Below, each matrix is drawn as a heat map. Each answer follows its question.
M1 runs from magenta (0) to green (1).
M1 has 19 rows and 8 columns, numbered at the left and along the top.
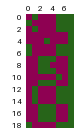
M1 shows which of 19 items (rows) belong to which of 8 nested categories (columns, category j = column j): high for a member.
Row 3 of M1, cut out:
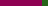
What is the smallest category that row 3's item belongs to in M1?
7
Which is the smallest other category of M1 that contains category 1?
6
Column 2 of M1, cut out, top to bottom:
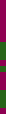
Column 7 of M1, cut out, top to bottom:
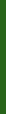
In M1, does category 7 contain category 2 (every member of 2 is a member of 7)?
yes
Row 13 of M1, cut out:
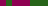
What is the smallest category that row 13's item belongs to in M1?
1
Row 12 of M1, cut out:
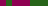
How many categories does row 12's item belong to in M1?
4
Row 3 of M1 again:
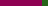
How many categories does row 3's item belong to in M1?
1
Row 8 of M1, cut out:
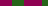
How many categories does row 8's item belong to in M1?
3
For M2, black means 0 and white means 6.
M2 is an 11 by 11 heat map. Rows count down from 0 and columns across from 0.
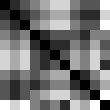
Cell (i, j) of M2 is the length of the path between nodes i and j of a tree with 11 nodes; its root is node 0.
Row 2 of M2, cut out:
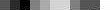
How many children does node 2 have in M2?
0
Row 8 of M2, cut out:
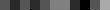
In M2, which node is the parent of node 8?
1
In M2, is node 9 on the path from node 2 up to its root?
no
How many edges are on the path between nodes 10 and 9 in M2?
6
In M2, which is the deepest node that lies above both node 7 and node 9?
1
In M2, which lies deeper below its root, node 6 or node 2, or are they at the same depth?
node 6
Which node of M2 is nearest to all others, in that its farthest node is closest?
3
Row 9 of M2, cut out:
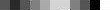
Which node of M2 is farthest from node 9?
10
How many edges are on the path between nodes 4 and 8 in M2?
2
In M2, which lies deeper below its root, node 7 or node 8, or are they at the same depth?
node 7
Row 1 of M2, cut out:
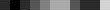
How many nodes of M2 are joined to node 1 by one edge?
4
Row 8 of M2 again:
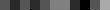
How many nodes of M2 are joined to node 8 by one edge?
3
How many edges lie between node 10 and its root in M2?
6
